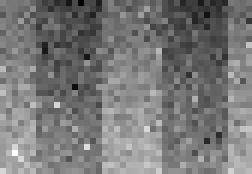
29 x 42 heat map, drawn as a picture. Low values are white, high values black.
Ninth with the highest average: top right. Slope: up to the top. Average level on the scale: 50%. Stripes: upright, repeating 2 times.
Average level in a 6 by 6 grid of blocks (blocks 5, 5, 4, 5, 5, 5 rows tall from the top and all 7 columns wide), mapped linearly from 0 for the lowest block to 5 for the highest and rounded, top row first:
3 4 4 3 5 4 / 2 4 3 2 4 3 / 2 3 2 2 3 2 / 1 3 2 1 3 2 / 1 2 1 1 3 2 / 0 2 1 0 2 1
